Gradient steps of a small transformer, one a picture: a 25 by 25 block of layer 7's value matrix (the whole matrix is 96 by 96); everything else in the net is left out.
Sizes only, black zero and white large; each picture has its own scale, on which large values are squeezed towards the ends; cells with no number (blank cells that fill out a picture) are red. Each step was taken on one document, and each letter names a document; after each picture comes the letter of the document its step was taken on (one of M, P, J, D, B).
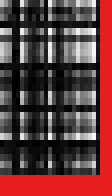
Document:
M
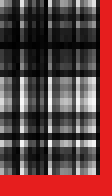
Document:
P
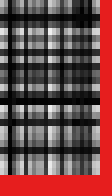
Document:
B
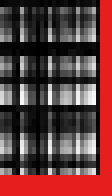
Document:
P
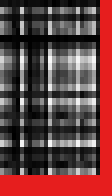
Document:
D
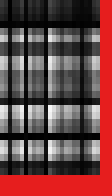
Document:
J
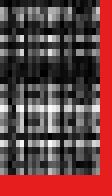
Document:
B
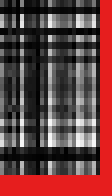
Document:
D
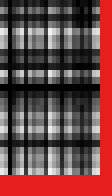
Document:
B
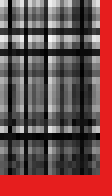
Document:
J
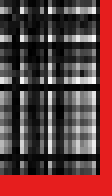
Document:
M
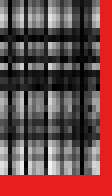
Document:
J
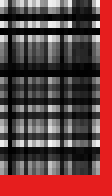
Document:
B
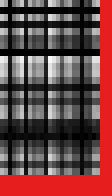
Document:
J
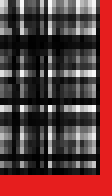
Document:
M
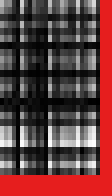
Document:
P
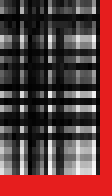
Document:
M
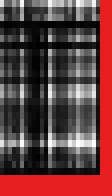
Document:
D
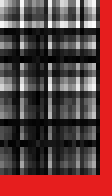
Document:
P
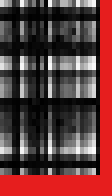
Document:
P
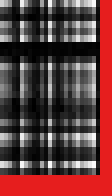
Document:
M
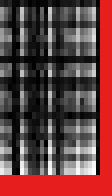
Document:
M
